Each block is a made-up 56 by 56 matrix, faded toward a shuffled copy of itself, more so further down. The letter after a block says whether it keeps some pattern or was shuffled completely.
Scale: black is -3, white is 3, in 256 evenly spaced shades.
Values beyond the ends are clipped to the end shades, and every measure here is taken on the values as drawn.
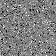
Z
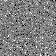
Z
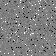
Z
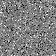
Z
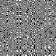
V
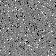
Z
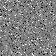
Z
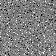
Z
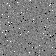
Z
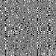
V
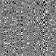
V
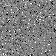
Z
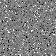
Z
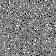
Z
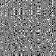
V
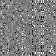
V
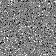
Z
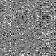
V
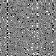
V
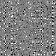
V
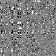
V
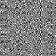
V
